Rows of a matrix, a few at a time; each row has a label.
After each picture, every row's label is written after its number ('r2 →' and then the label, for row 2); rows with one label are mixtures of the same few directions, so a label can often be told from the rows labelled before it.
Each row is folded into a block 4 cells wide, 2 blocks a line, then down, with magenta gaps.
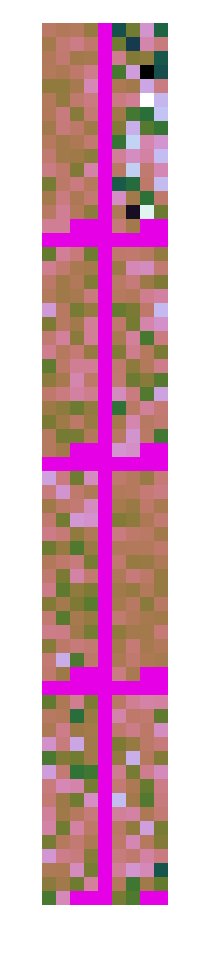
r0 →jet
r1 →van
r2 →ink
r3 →jet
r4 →van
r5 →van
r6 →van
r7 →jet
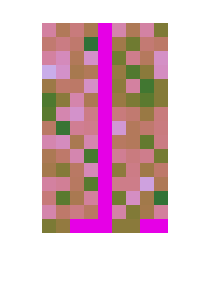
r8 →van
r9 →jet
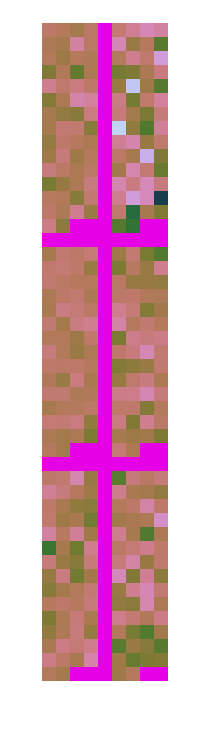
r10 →van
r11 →jet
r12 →jet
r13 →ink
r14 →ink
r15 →ink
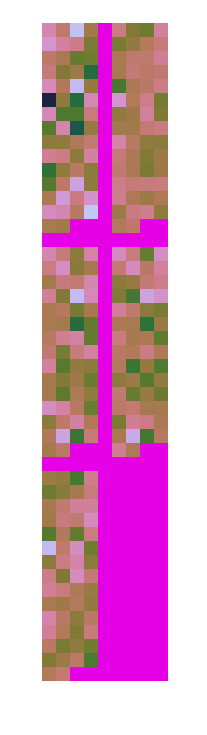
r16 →ink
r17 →ink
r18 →van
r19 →van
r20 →ink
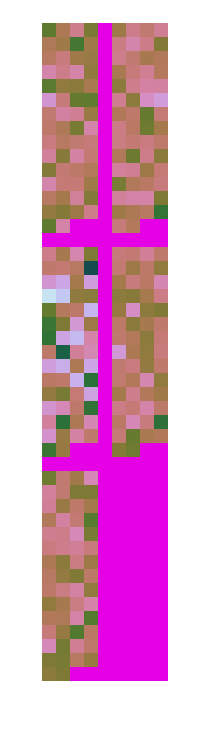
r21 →van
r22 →jet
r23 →van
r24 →jet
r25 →jet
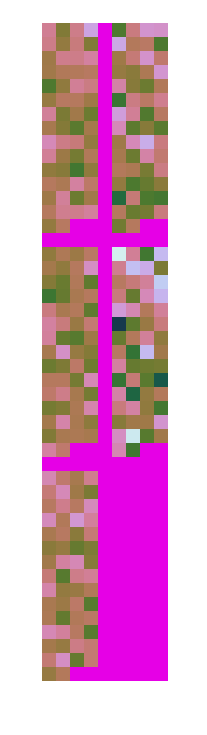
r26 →ink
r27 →ink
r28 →van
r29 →van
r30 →van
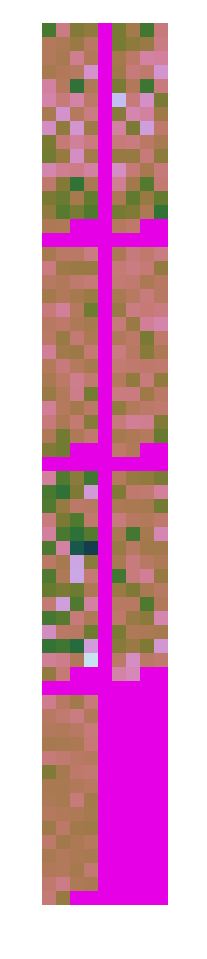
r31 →ink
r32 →ink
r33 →jet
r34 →jet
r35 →jet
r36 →jet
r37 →van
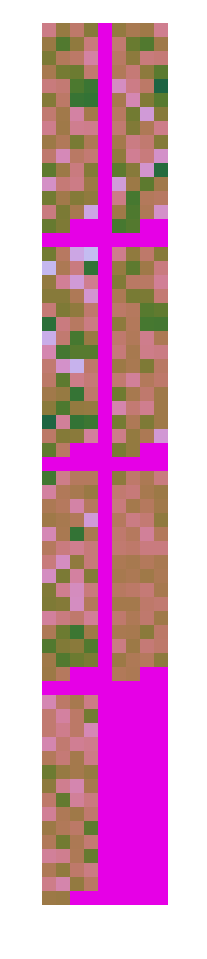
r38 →jet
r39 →jet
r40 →ink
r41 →jet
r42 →ink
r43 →jet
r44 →van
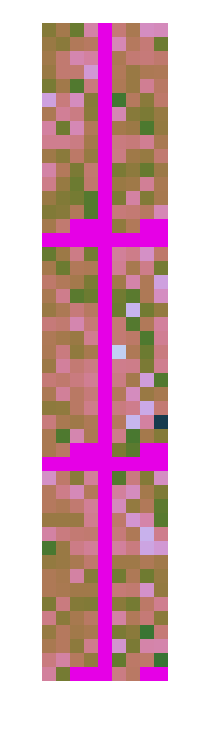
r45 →ink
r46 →ink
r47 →van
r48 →jet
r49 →van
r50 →jet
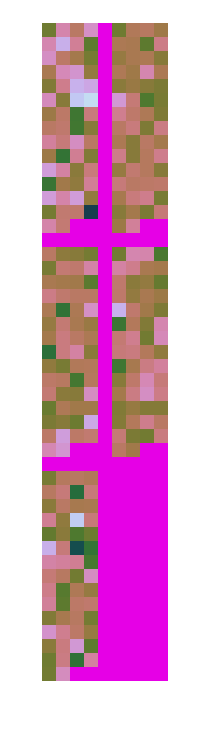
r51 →jet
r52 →van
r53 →jet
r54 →ink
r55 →van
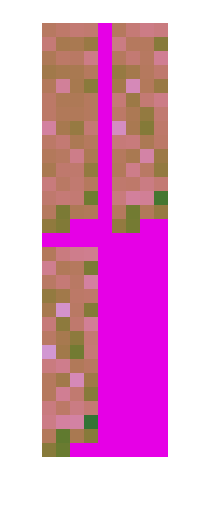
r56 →jet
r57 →jet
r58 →jet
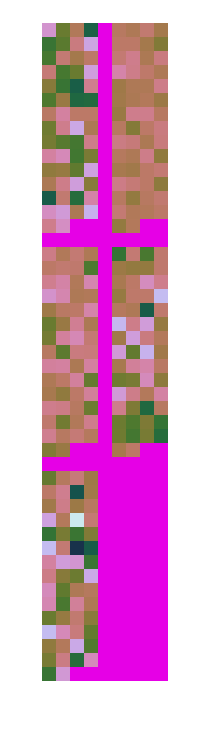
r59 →jet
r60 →van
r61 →van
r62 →ink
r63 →van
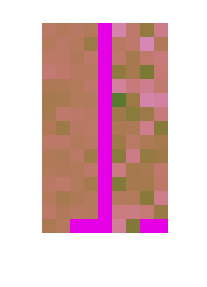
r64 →van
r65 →van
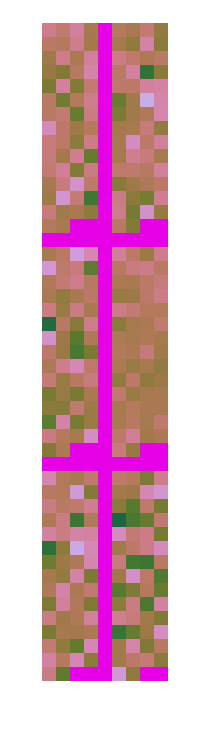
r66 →jet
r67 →van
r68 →ink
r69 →van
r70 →van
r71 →van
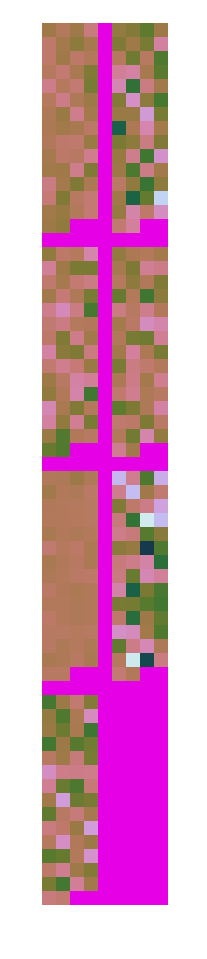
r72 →jet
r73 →jet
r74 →jet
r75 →van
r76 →ink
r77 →van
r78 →van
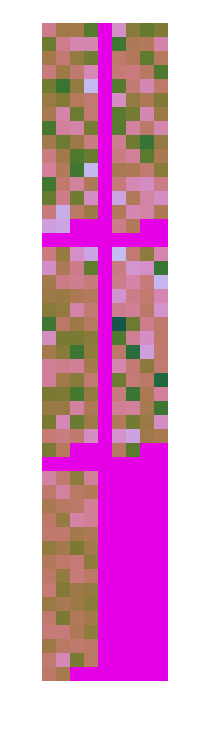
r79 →jet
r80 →ink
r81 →ink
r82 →van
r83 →van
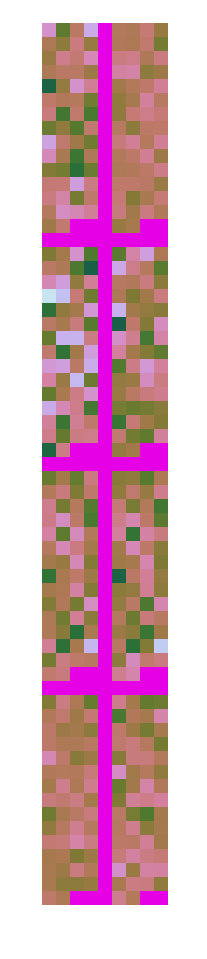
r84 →ink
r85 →van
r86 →van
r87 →ink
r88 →jet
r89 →jet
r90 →ink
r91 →ink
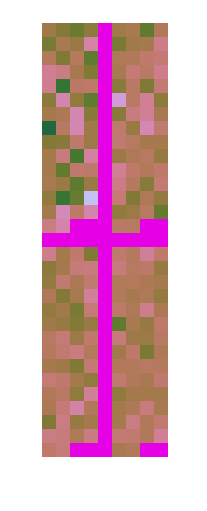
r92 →jet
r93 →ink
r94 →jet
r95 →ink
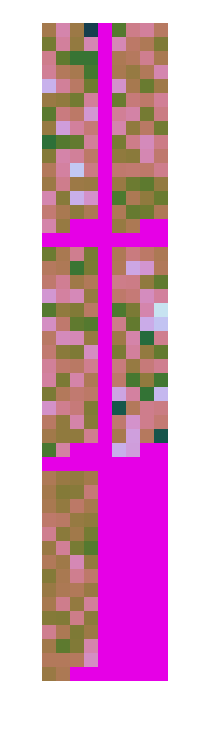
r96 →ink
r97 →ink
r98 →van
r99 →jet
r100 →jet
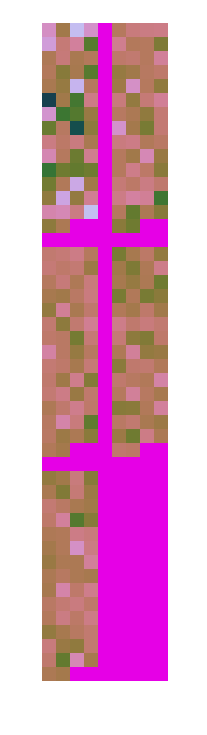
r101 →ink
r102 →jet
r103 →jet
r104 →van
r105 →van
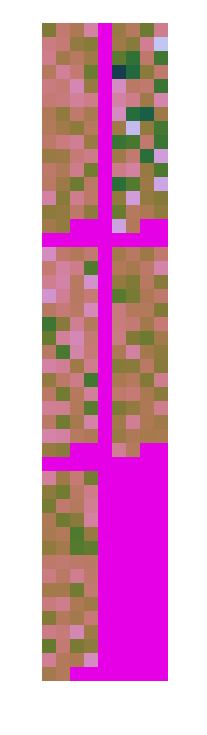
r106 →jet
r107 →van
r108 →van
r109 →van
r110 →jet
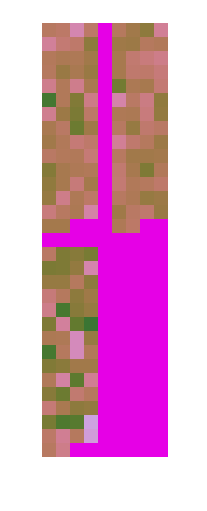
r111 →ink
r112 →ink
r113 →jet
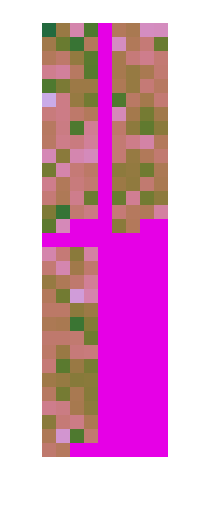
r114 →van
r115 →ink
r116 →van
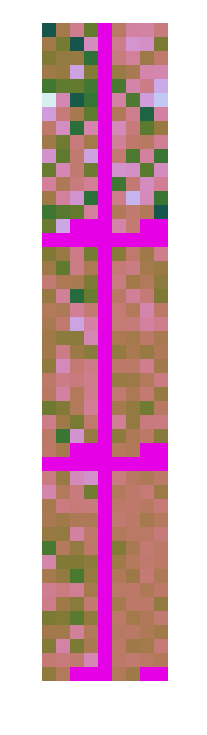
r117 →van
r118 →jet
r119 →van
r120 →jet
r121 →ink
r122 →van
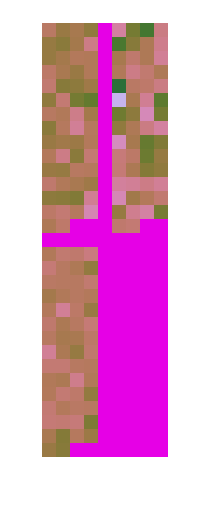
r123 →jet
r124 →ink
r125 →jet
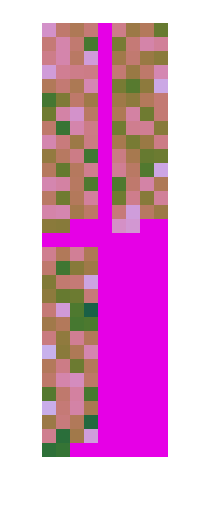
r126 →van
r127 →jet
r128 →jet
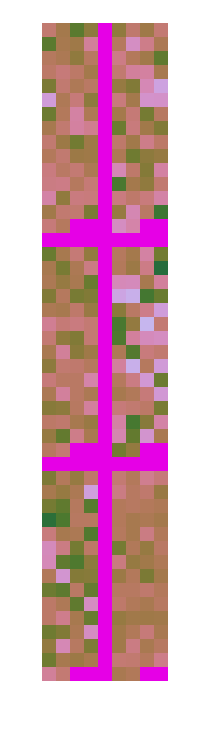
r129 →ink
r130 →jet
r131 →van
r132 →van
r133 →van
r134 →ink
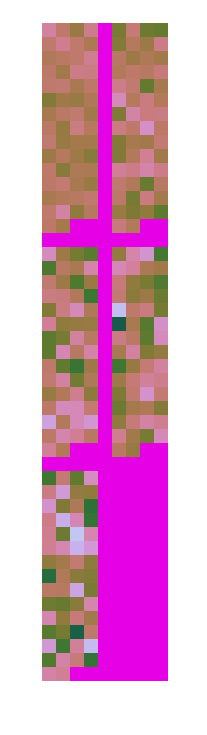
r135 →van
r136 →ink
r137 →ink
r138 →ink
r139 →jet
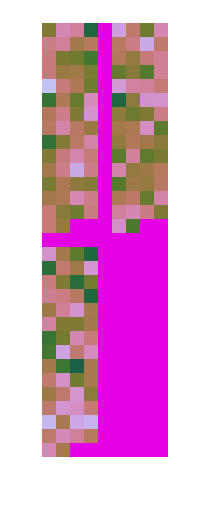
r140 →ink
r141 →van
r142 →ink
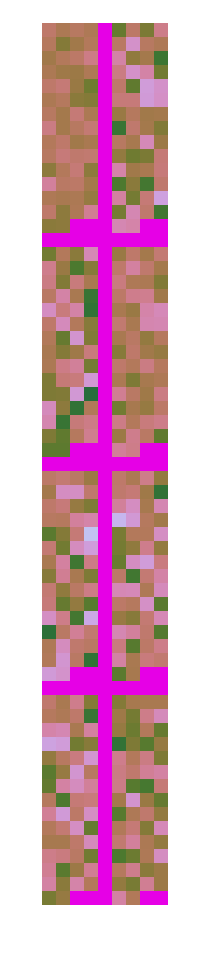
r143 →jet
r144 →jet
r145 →jet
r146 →jet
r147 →jet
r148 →van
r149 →van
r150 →van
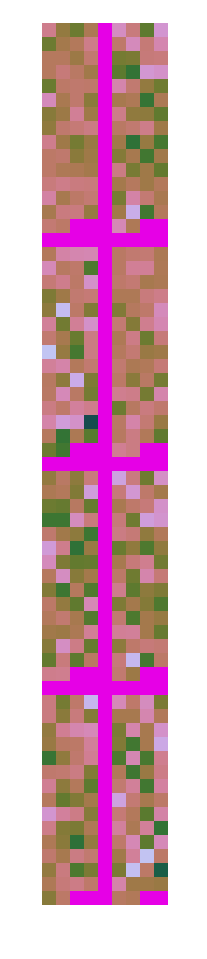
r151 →ink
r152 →van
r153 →jet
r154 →jet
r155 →van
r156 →van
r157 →ink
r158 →jet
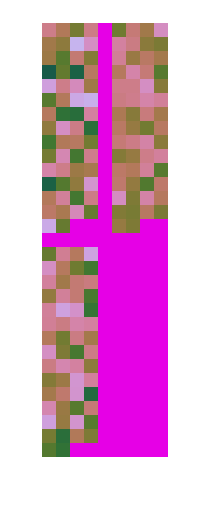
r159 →van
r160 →jet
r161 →jet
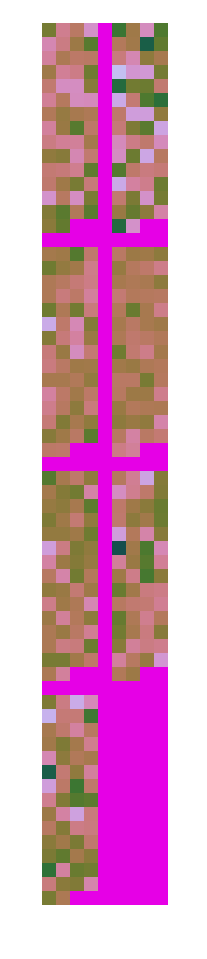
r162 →jet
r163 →van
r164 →ink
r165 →jet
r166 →van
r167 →ink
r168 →ink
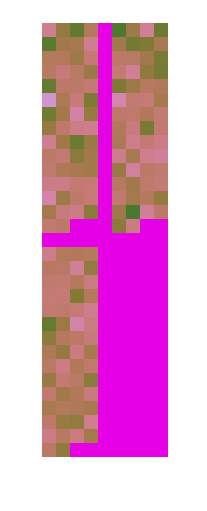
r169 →ink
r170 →van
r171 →van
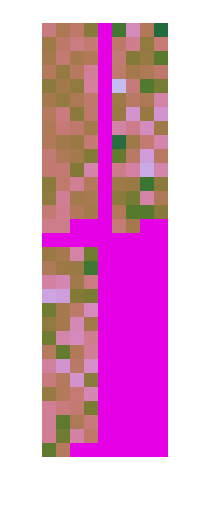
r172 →jet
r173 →ink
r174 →van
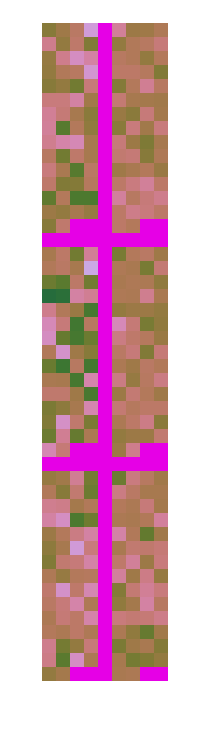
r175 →ink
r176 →ink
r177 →van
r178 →van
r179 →van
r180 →ink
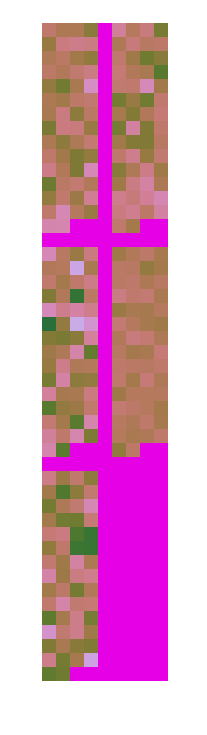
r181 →jet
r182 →ink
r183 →van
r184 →van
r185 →jet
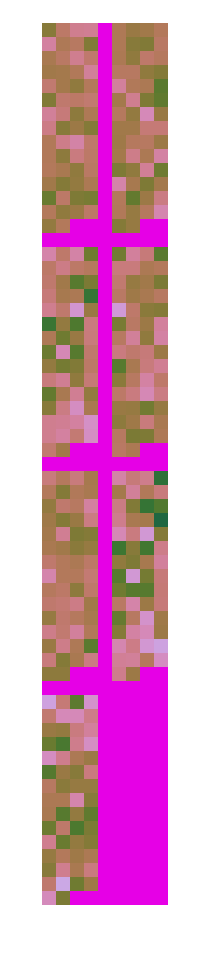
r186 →ink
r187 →jet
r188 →ink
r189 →ink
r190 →jet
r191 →ink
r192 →van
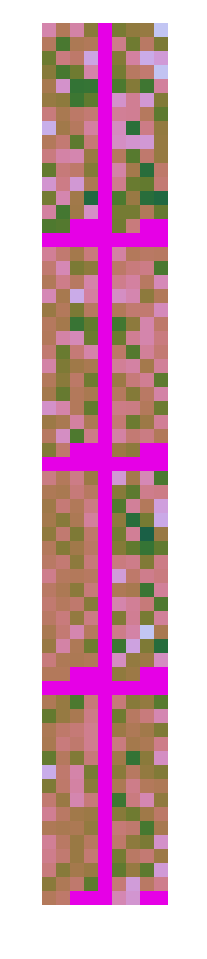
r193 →jet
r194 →ink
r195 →van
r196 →van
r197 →jet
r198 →jet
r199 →ink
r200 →jet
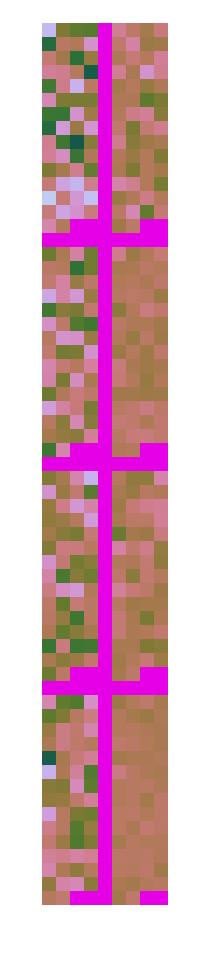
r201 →ink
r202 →van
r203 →van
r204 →ink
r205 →ink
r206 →ink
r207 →ink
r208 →van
